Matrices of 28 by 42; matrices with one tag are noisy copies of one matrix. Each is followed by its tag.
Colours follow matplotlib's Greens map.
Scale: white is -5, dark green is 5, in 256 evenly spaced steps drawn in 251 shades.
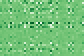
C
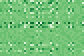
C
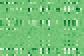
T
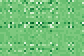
C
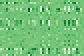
T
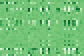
T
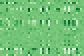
T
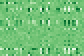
T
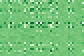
C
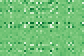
C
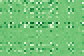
C
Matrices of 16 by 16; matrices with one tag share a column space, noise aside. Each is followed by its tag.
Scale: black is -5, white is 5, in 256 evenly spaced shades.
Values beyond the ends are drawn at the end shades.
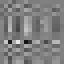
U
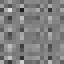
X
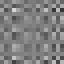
X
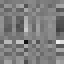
U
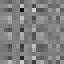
X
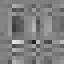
U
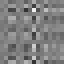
X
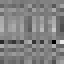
U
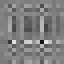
U
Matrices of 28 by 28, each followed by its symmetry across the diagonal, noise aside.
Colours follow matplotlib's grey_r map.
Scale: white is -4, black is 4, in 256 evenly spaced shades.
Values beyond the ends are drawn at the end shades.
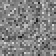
symmetric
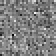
antisymmetric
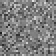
antisymmetric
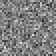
antisymmetric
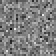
neither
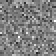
neither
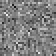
antisymmetric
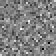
symmetric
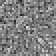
symmetric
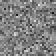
neither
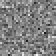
neither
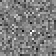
symmetric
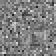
antisymmetric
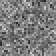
symmetric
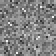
symmetric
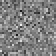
neither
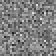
antisymmetric
